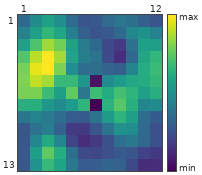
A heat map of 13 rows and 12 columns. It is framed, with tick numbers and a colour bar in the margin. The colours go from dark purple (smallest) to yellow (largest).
The texture is blotchy. The halves do not mirror each other. In the centre lies a patch that is rougher than the rest. The centre is the roughest part.
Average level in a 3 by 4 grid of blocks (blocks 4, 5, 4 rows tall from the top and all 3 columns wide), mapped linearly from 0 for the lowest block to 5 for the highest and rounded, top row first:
4302 | 5323 | 2100
